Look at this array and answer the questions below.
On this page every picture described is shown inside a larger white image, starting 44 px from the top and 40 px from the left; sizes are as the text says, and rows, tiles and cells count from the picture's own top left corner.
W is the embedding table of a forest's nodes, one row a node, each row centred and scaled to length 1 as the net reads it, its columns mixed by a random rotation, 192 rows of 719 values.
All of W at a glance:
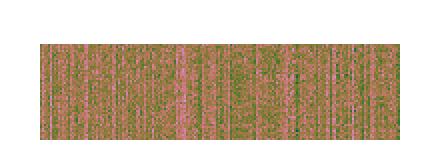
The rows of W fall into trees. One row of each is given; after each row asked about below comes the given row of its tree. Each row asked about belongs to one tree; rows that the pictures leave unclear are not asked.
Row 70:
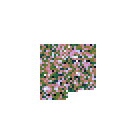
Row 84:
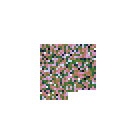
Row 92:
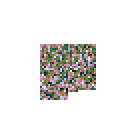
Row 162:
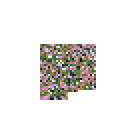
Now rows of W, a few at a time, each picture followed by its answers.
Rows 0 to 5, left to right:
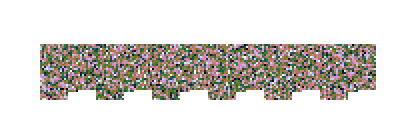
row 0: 92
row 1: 162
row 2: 162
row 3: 70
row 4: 162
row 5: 92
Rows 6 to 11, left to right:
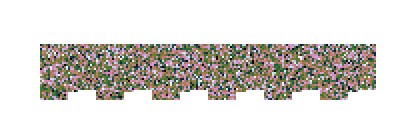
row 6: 162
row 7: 70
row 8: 70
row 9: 92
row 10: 70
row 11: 70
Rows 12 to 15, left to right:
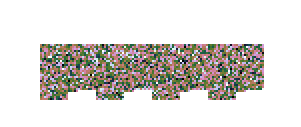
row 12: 162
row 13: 70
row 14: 70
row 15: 70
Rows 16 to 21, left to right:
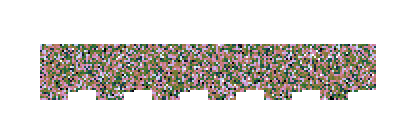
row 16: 92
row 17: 84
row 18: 162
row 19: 92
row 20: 84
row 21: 162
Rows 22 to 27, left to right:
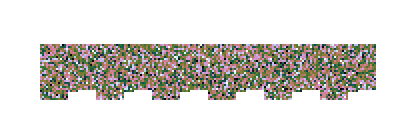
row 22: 84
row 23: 92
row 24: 84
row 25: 70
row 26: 92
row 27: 92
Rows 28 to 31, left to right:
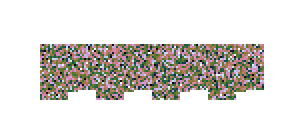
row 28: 84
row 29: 162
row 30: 70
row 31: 84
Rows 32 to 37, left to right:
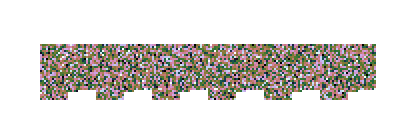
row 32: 84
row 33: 70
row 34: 70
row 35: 70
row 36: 162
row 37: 70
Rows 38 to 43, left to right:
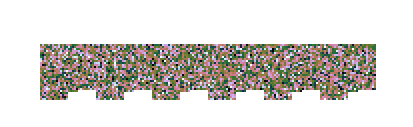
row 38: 70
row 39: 70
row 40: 162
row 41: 92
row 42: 84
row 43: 92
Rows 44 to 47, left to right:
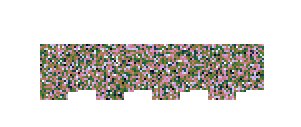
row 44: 162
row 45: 162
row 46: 92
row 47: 92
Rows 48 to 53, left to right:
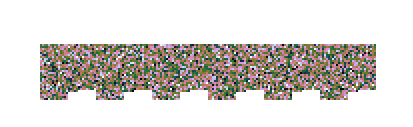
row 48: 70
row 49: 84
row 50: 92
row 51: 162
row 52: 92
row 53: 92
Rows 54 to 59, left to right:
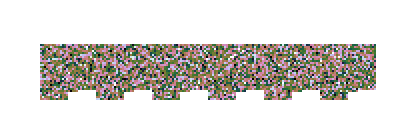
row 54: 84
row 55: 70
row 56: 84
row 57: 84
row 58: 70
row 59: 70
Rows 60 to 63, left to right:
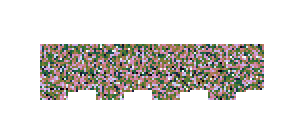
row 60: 92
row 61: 92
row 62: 92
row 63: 70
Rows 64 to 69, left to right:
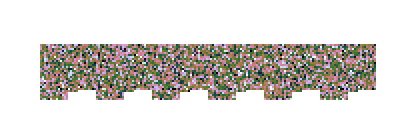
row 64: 92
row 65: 70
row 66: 92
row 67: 92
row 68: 70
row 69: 92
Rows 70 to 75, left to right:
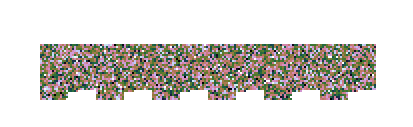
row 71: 92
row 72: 162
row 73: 92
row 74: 162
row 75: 162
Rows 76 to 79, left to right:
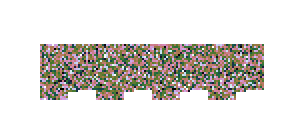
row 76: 92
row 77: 162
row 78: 92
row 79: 92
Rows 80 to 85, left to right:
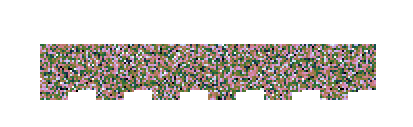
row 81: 70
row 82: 84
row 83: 162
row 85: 92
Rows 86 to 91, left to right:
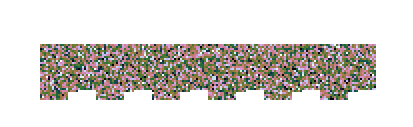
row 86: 162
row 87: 84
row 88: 84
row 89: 162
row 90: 92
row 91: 162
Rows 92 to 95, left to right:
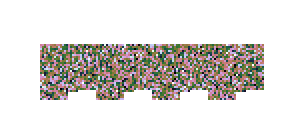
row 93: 70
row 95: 84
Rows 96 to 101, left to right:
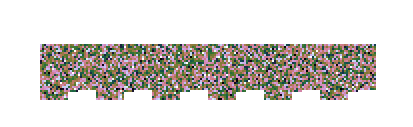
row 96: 92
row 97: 92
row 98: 162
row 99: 162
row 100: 84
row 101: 92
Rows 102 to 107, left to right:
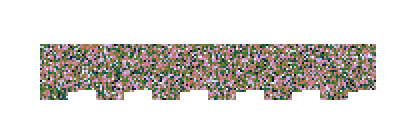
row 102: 162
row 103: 92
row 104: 162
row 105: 92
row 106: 162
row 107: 70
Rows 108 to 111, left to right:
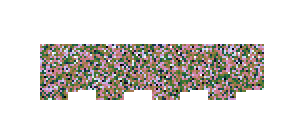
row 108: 70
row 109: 162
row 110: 162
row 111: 70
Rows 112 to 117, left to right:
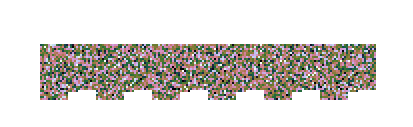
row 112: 92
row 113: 84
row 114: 92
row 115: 84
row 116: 162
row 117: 92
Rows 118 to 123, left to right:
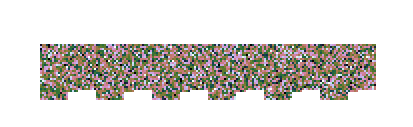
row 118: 162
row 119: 162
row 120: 162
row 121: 70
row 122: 70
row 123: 162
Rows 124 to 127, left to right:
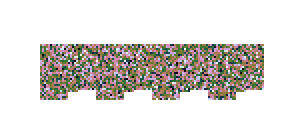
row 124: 70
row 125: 70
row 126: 92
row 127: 70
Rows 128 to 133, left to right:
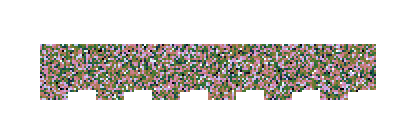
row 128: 92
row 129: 84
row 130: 70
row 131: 92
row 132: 70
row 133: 92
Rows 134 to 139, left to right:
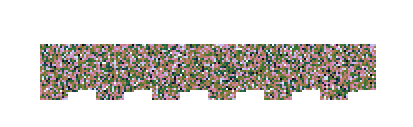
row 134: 70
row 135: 70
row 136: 84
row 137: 92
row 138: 70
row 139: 162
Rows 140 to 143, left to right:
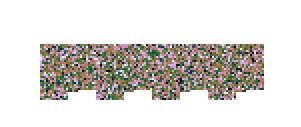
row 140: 84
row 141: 70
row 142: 162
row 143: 92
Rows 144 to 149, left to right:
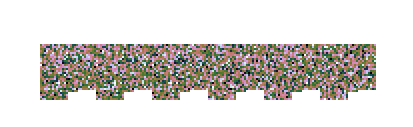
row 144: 70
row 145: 70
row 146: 70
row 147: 92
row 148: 70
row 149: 92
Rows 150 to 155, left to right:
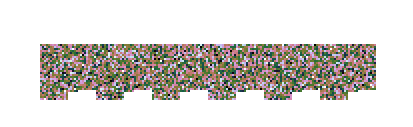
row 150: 92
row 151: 70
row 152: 84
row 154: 70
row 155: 92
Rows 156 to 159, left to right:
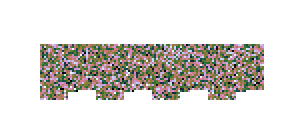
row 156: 92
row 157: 92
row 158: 70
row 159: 84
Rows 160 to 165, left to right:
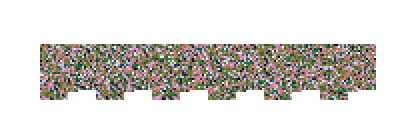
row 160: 162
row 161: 162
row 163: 70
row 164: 162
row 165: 162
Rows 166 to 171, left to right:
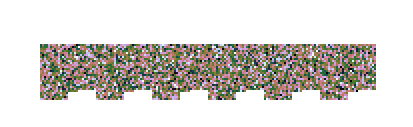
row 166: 70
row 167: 70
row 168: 92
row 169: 162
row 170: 84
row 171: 92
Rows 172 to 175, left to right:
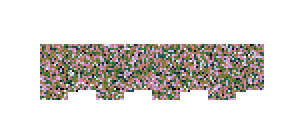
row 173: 92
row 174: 92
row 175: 70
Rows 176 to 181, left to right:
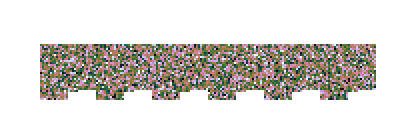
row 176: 92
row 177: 162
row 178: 70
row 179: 84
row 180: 70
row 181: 162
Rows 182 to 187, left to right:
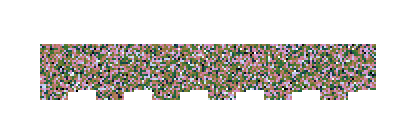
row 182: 92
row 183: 70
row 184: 84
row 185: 92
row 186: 92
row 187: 92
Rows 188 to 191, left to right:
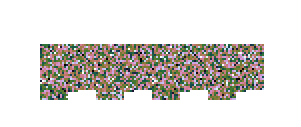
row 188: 162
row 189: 92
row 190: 162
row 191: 70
